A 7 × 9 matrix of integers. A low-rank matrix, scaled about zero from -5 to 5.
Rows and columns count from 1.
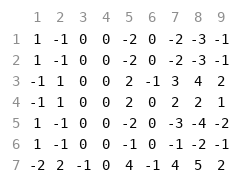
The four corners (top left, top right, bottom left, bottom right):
1 -1 -2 2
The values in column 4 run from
0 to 0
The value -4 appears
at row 5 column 8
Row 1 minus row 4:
2 -2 0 0 -4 0 -4 -5 -2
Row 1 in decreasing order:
1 0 0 0 -1 -1 -2 -2 -3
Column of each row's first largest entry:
1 1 8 5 1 1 8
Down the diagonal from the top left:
1 -1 0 0 -2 0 4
